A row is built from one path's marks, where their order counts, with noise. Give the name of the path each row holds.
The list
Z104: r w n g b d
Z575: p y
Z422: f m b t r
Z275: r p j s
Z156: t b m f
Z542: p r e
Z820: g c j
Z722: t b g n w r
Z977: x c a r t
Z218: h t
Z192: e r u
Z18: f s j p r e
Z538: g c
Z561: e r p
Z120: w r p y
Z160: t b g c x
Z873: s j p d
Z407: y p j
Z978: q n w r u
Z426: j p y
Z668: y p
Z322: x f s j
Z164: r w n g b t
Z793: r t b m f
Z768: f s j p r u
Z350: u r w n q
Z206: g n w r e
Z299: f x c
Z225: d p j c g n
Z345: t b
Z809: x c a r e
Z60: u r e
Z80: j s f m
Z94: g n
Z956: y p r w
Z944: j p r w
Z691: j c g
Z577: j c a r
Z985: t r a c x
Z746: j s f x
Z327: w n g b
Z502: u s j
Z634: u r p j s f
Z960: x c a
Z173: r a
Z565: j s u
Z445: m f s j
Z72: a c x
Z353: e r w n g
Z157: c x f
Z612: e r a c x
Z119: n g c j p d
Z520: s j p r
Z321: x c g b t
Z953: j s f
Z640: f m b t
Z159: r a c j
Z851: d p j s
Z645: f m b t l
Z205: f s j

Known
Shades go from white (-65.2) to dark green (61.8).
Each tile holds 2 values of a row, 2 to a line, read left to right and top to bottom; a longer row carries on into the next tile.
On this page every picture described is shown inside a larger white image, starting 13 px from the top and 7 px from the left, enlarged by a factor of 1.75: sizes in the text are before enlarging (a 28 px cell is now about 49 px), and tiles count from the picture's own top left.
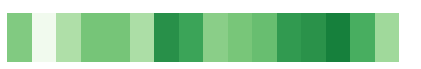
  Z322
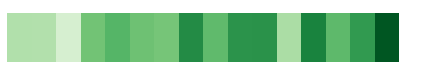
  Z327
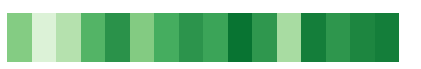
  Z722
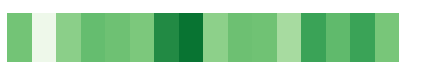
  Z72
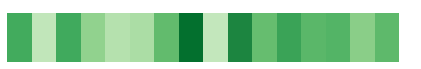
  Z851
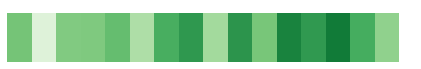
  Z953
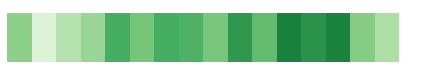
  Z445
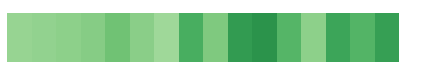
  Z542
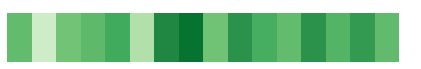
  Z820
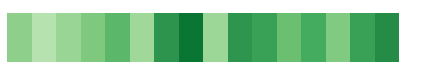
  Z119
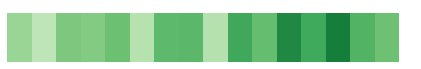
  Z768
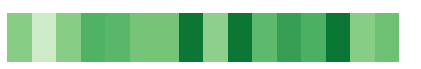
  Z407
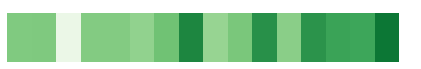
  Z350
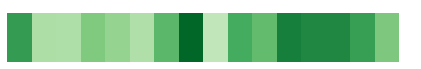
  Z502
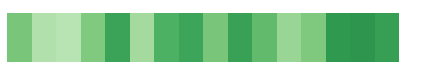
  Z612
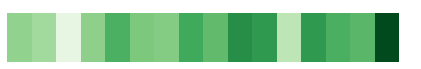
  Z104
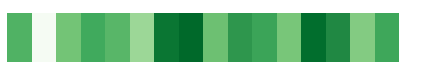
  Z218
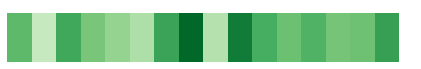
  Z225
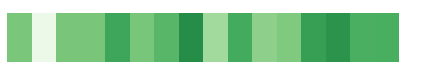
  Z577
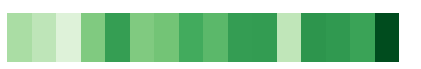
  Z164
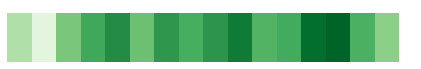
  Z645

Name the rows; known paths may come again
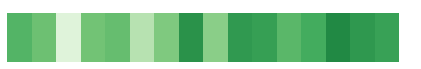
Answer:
Z60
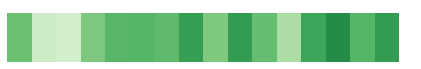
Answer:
Z173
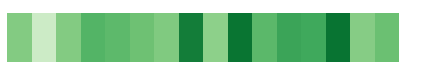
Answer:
Z407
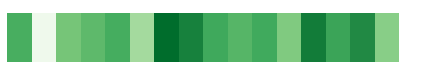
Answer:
Z321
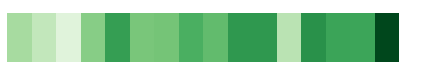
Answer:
Z164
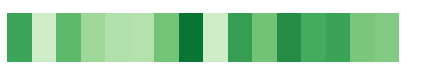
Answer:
Z873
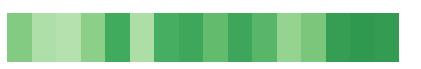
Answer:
Z612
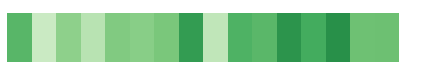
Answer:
Z520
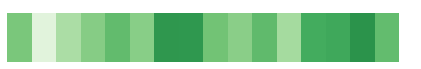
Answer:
Z809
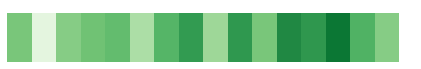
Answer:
Z953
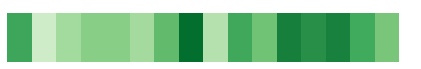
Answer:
Z565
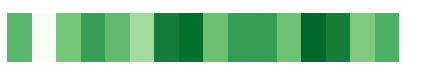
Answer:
Z218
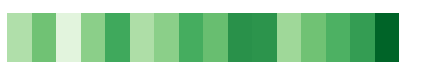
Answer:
Z353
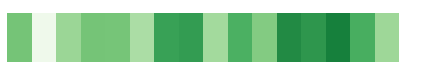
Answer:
Z746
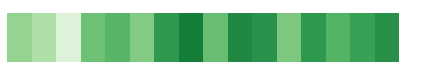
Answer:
Z94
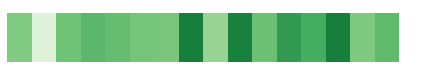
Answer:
Z426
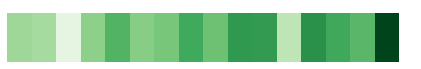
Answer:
Z104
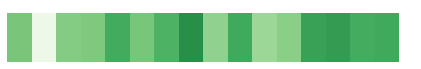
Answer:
Z577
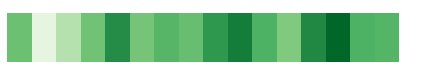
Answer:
Z793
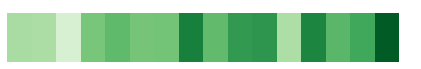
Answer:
Z327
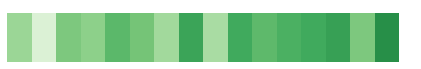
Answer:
Z944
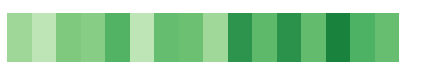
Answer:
Z18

